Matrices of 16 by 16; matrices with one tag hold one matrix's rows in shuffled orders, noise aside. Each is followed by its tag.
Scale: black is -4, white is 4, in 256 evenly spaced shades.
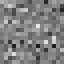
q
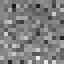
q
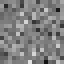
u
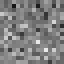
q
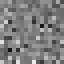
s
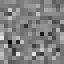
s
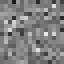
q
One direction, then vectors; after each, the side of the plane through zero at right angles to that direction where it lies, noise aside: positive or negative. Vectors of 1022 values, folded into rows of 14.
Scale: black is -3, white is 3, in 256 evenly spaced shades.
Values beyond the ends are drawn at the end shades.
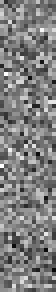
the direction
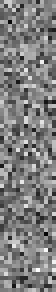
negative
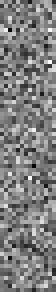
positive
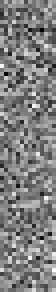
negative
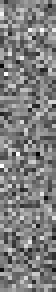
positive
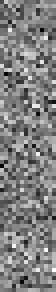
negative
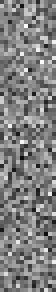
negative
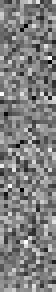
positive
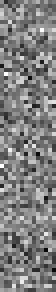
positive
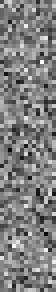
negative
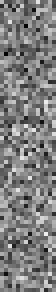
positive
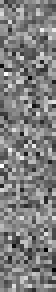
positive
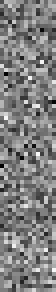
negative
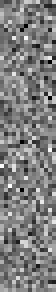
positive
